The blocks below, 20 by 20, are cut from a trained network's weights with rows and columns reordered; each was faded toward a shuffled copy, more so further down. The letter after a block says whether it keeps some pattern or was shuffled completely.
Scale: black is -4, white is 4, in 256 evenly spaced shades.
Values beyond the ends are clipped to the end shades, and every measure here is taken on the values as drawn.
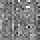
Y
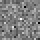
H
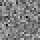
H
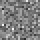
H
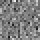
Y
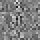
Y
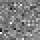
H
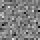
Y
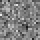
H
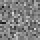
H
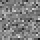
H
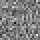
Y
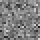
Y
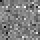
Y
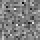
H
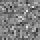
H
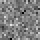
H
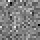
Y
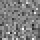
Y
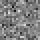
Y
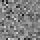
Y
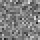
H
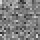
Y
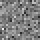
H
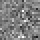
Y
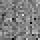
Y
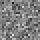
H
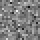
H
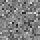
H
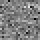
H
